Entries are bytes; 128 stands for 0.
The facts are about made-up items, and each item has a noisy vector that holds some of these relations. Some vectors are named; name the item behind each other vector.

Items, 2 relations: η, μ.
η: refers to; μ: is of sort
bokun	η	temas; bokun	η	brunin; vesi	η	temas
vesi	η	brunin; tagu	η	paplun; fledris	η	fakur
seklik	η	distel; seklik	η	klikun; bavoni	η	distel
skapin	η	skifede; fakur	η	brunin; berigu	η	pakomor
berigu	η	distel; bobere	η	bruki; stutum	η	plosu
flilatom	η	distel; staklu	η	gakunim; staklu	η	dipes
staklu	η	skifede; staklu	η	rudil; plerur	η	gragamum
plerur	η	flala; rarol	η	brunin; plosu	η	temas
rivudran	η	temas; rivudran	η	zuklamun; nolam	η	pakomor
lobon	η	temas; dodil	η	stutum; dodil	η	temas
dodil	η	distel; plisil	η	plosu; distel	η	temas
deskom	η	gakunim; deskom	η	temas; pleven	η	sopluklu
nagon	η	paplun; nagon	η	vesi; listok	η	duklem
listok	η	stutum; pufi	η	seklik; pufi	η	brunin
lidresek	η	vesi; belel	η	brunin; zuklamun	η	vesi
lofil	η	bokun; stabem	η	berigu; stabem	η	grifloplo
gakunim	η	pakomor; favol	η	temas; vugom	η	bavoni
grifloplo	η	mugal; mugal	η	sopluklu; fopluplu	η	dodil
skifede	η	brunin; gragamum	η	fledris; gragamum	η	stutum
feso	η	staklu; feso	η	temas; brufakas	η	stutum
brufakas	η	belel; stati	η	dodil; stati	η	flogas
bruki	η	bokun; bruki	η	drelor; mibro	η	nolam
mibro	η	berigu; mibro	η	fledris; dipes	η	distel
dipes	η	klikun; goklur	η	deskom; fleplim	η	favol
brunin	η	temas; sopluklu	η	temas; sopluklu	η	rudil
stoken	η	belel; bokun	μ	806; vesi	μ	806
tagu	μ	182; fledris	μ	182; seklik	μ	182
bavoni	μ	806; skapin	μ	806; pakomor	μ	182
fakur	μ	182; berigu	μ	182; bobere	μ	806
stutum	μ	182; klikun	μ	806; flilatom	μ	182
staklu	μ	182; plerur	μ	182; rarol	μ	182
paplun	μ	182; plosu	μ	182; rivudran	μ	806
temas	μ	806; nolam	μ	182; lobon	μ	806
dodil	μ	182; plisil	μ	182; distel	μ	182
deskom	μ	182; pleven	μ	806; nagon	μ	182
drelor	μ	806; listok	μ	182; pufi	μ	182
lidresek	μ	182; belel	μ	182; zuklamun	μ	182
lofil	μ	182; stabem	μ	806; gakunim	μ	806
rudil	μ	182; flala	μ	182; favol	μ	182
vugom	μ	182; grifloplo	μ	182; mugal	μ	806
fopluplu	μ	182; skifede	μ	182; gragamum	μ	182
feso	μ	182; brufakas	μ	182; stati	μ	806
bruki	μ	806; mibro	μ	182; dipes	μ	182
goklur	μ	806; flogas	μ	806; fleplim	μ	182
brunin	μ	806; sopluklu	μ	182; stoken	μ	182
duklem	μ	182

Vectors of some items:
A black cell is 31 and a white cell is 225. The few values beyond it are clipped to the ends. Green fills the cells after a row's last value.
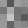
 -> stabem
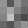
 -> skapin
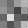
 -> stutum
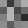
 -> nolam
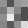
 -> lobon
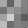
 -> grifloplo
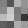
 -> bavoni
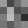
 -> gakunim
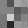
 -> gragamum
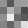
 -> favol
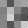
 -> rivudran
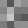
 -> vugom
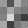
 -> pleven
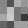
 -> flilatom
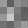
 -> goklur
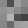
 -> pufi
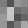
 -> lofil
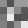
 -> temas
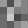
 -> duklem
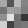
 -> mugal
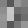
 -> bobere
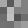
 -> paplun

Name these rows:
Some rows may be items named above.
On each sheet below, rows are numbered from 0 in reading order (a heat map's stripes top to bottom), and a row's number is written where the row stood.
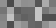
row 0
mibro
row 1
klikun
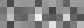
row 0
mibro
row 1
favol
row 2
plisil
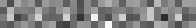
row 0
flogas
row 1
fleplim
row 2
staklu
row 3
plosu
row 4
brufakas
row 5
seklik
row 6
listok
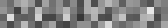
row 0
stutum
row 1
rudil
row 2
staklu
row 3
vesi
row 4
stoken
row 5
bruki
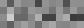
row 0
fleplim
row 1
rarol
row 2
belel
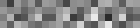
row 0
fakur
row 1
stoken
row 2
bokun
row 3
distel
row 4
listok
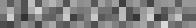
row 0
staklu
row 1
zuklamun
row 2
flogas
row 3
plerur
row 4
pakomor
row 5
bokun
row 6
stoken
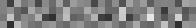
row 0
fledris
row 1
skifede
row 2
tagu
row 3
skifede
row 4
drelor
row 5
deskom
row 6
gragamum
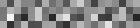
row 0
sopluklu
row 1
dipes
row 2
dodil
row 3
brunin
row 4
berigu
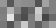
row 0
feso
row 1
drelor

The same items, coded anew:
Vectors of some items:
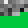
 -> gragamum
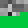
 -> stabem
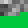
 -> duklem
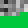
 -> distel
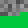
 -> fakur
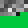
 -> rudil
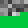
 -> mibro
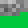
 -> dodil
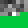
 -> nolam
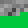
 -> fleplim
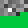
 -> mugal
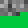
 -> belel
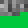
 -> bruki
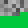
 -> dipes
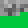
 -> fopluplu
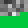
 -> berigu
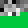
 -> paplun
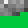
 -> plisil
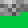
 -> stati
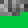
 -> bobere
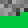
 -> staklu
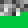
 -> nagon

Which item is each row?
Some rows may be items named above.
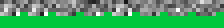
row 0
nagon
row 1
nagon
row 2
bavoni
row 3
nolam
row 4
tagu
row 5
lidresek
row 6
grifloplo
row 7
brufakas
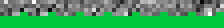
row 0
gragamum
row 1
plerur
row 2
drelor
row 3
pleven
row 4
gakunim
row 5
dodil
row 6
belel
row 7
pakomor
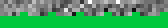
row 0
zuklamun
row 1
rivudran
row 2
rudil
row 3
listok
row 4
listok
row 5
fledris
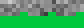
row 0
dodil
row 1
favol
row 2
plosu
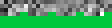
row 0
temas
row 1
brunin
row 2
fleplim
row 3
nagon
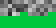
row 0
mibro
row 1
pufi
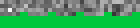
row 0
sopluklu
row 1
goklur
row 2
belel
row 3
flogas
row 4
stutum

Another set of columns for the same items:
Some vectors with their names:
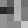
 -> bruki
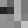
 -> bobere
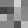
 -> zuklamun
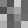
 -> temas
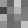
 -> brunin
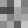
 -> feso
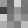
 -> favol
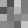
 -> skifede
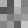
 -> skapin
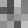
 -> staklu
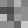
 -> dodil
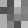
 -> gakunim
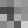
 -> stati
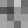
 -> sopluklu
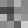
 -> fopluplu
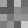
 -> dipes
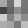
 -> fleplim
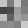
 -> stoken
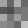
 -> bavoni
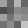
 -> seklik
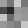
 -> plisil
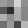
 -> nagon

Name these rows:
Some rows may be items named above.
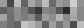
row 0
klikun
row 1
grifloplo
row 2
nagon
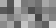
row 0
staklu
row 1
flogas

